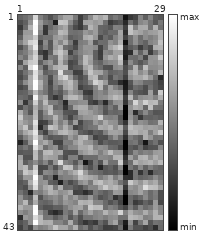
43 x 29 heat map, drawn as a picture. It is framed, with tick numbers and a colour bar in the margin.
Overall the values sit about 50% of the way up the scale. The histogram is bell-shaped. Columns 4 and 22 differ from the columns beside them. Rings spread out from the top right.
